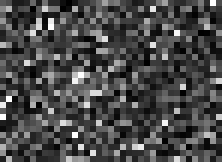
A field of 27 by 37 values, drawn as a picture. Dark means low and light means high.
No overall slope runs across the table. Fine speckle covers the field. Most values sit low, with a long tail of high ones. Neither half mirrors the other. On average the colour sits 30% of the way up the scale. No regular stripes run through it. No single row or column stands out from its neighbours. There is no seam.
